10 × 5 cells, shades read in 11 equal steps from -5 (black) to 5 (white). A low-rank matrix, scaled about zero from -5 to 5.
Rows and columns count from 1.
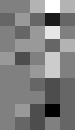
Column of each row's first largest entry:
4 2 4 5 4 4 1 1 2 1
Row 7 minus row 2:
1 -1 0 2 0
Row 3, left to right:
0 -1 1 4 0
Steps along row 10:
down down up down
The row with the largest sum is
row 1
